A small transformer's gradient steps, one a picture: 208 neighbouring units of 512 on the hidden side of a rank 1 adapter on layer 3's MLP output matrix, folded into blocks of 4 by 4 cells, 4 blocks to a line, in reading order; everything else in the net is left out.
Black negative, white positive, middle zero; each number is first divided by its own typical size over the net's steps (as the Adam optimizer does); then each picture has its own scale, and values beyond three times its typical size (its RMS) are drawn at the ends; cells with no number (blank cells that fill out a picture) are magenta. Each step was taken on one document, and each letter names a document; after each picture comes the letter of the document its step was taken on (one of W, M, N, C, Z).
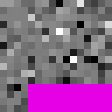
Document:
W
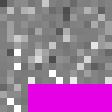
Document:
W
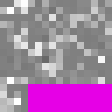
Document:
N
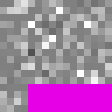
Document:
N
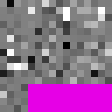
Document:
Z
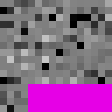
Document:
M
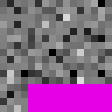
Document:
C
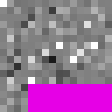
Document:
W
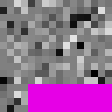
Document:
M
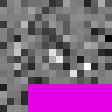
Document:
N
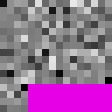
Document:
C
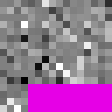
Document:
N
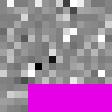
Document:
C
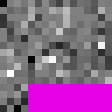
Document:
W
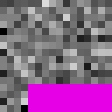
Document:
C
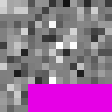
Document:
M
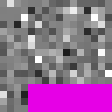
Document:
C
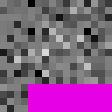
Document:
M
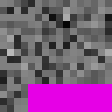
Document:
M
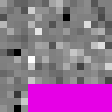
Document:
W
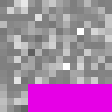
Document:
M
